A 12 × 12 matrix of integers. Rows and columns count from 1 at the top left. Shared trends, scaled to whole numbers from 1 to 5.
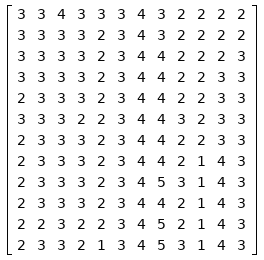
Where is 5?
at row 9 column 8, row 11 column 8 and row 12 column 8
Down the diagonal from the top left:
3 3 3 3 2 3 4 4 3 1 4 3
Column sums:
29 35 37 33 24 36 48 49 27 19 38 34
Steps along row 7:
up same same down up up same down same up same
